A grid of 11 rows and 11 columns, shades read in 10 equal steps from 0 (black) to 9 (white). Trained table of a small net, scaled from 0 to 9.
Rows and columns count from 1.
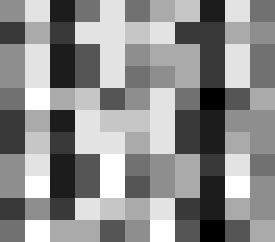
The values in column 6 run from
3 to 7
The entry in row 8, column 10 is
8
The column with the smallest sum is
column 9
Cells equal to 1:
11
